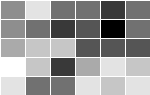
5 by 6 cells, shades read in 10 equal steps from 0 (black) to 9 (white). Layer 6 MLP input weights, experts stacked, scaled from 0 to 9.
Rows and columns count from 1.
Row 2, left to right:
5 4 2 3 0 4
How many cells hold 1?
0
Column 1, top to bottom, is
5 5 6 9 8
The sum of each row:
27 18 29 39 39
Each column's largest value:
9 8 7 8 8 8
